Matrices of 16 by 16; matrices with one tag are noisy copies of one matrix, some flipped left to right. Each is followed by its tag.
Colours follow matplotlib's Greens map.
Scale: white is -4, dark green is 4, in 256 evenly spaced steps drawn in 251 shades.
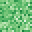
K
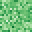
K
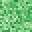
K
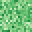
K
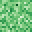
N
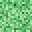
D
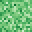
N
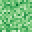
D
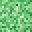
N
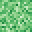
N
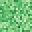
K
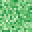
K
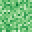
D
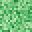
K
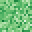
K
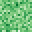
D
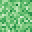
N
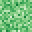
D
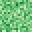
D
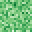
D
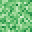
N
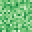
D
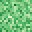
N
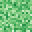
D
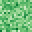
D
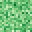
D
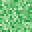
K
